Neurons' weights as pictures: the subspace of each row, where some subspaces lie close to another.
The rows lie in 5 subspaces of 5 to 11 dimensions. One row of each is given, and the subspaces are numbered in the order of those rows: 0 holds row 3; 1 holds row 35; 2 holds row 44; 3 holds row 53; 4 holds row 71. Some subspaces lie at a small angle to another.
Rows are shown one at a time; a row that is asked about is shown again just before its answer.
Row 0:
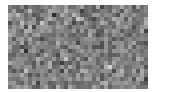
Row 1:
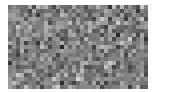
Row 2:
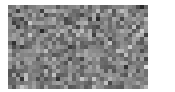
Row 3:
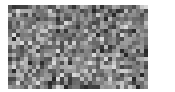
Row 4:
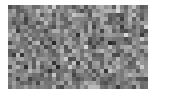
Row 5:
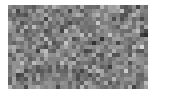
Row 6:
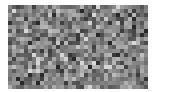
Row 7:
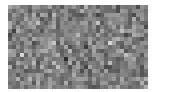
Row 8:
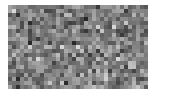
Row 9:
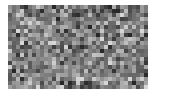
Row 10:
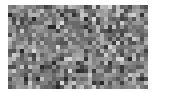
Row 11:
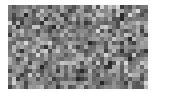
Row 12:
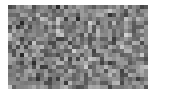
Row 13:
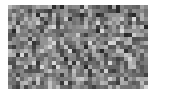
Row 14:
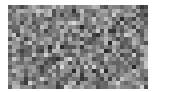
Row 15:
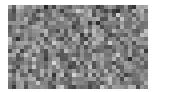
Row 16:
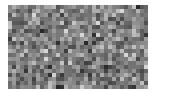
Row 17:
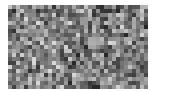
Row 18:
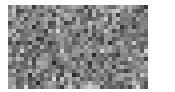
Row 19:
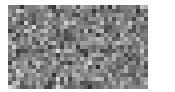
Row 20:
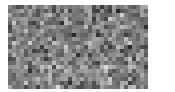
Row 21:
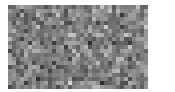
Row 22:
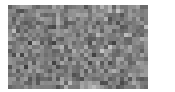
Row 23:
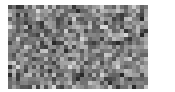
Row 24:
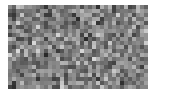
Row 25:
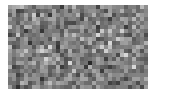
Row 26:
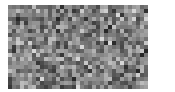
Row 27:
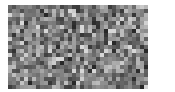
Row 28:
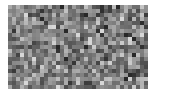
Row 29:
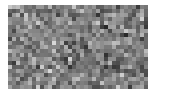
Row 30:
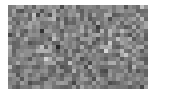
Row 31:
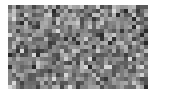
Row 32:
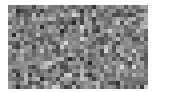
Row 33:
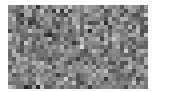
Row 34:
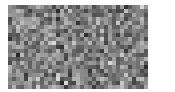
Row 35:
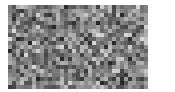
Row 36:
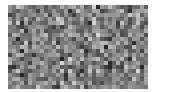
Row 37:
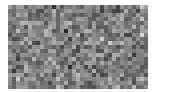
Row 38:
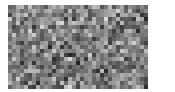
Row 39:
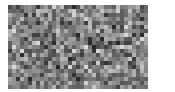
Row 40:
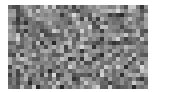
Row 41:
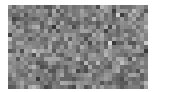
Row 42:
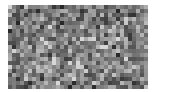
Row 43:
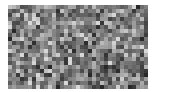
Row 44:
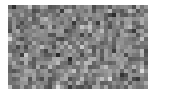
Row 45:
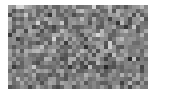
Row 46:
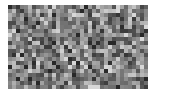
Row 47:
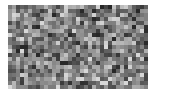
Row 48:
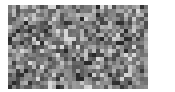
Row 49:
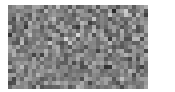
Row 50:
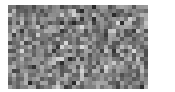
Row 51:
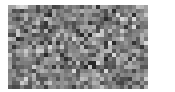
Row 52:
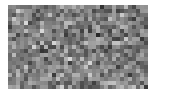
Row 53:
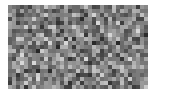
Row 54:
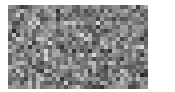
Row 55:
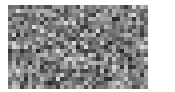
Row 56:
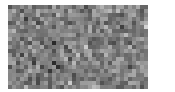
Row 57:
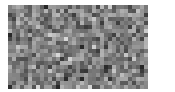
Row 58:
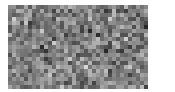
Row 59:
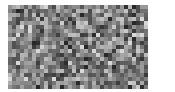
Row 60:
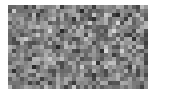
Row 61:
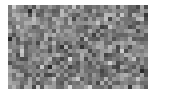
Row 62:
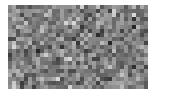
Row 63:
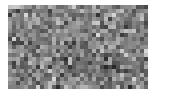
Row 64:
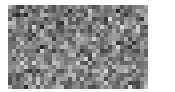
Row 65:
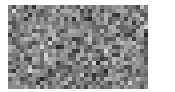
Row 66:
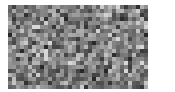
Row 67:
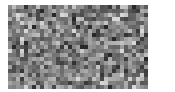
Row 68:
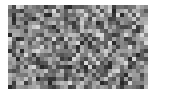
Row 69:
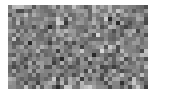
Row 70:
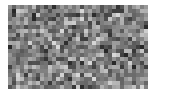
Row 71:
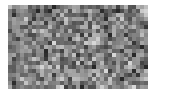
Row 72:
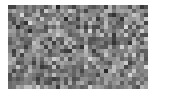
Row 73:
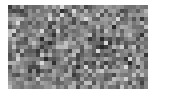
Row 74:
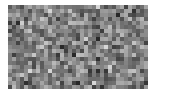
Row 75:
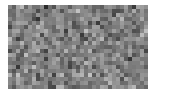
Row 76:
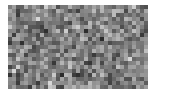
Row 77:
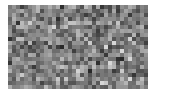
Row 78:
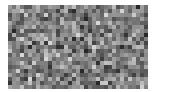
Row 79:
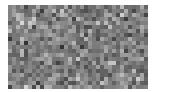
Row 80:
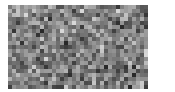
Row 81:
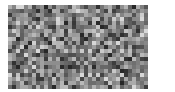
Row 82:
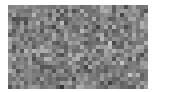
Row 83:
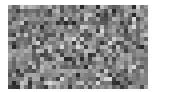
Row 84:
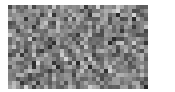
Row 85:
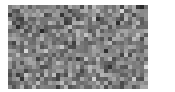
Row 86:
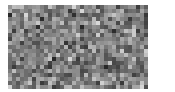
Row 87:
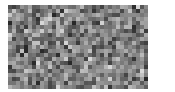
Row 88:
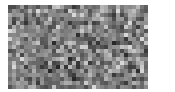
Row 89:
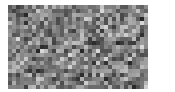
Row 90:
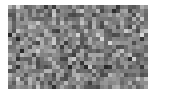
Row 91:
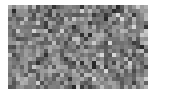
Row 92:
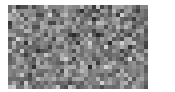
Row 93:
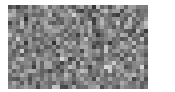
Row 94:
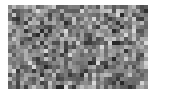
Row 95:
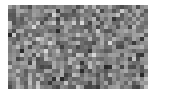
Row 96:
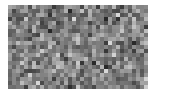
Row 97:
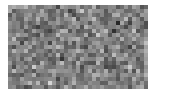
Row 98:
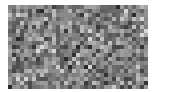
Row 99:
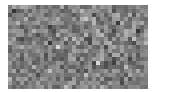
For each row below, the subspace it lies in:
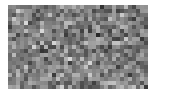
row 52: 1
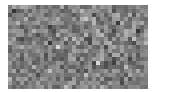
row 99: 3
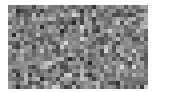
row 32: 3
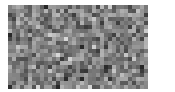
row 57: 2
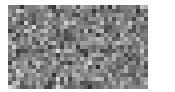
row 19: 2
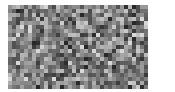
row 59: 2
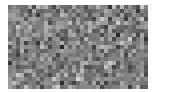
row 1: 2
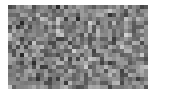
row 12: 2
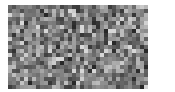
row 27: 4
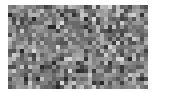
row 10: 3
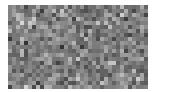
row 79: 2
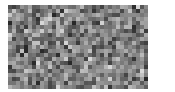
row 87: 2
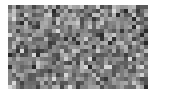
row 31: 2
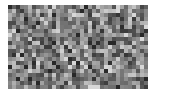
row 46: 1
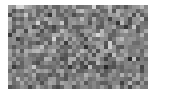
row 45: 4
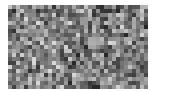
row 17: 0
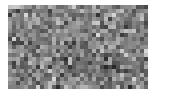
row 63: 0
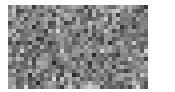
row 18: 0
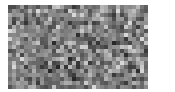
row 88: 3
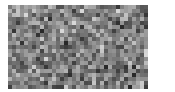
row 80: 3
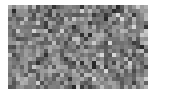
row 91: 4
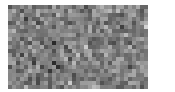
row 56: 0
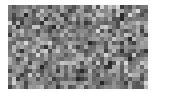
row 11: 4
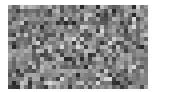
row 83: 2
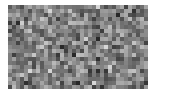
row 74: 3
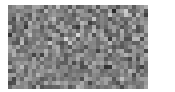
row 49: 2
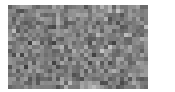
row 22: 1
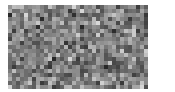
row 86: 3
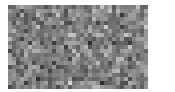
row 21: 0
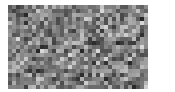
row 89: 3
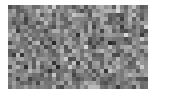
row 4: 1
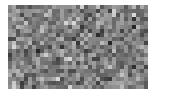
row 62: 2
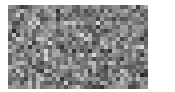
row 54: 0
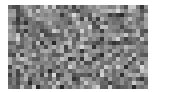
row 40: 2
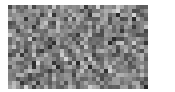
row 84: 1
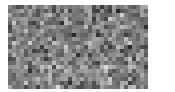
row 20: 0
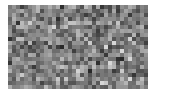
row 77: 4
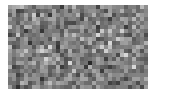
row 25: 4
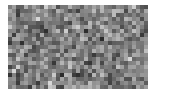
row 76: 0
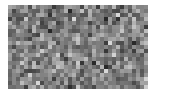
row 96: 4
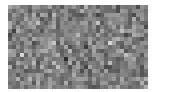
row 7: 1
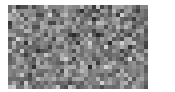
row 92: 0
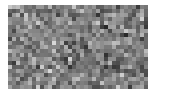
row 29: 0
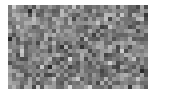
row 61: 2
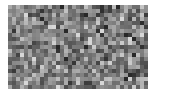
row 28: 3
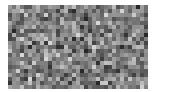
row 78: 3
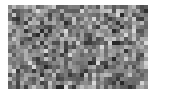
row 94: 3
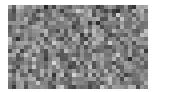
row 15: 0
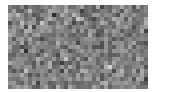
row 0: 2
